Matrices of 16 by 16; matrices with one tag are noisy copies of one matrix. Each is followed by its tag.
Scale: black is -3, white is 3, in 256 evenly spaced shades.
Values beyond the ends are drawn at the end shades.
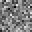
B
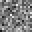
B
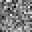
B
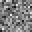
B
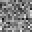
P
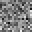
P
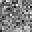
B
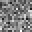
P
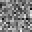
P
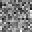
P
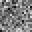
B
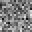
P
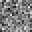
B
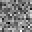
P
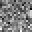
P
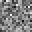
B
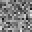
P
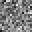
B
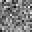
B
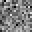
B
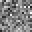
B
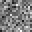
B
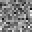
P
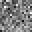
B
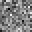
B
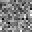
P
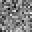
B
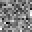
P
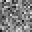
B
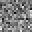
P
